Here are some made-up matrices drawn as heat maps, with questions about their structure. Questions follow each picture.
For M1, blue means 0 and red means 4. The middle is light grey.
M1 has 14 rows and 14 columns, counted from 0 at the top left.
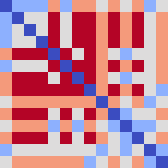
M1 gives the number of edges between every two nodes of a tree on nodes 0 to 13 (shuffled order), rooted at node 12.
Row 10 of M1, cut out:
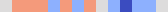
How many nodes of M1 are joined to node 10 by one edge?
5
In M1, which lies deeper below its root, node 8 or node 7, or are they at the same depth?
node 7
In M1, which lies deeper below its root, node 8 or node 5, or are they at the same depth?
node 5
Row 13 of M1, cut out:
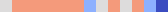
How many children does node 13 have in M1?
1
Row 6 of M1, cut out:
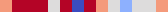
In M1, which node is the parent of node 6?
10
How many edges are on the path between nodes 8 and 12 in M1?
1
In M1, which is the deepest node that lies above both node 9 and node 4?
10
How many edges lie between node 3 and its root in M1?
2
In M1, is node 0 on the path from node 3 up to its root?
yes
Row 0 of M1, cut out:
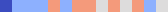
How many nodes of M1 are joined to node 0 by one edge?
5
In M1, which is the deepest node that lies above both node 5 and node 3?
0
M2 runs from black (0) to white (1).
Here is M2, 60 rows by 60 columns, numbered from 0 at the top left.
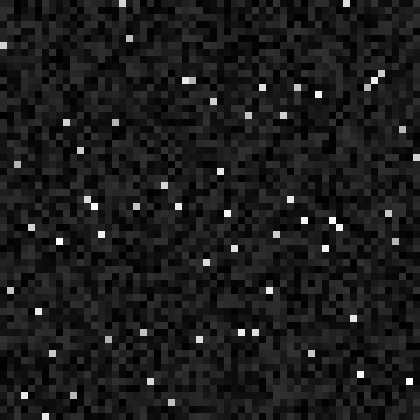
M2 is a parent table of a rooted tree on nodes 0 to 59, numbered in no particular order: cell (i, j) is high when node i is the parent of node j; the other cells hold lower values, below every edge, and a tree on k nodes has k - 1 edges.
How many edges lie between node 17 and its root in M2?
4
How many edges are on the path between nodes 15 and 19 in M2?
6
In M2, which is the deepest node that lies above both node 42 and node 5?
12
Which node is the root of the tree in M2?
22
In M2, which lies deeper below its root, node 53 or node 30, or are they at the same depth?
node 53
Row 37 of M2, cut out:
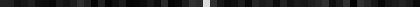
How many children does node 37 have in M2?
1
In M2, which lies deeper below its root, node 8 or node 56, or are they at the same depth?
the same depth
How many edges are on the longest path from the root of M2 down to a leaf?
34
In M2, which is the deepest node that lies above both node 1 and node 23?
28
